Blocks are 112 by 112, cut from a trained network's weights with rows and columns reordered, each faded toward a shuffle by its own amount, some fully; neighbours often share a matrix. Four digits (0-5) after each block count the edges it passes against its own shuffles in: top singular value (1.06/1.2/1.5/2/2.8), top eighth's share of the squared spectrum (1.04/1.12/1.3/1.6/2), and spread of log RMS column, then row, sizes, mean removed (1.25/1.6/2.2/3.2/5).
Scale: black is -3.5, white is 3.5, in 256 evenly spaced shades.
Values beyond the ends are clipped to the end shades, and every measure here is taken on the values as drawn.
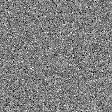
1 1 1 0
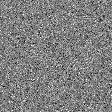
0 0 0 0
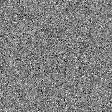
1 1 1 0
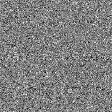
2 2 0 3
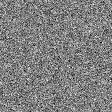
0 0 0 0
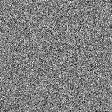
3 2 0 0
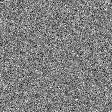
0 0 0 0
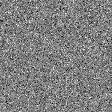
0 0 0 0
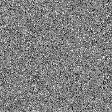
2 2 2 0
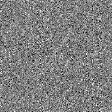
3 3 3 0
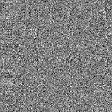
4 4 2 2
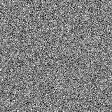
2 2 0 0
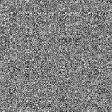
4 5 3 3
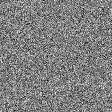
2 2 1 0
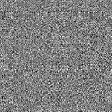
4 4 2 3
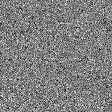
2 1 0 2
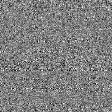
3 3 1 3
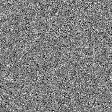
1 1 0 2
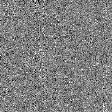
2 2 3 0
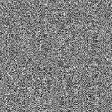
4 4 2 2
